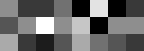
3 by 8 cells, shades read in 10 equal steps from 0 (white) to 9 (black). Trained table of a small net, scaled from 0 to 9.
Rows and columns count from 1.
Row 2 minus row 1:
2 -3 -7 -1 -7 8 -5 -3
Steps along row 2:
down down up down up down same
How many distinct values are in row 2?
5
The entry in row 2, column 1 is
6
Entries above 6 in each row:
5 1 3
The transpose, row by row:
4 6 3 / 7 4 7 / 7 0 8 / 5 4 6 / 9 2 3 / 1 9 5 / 9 4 6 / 7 4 7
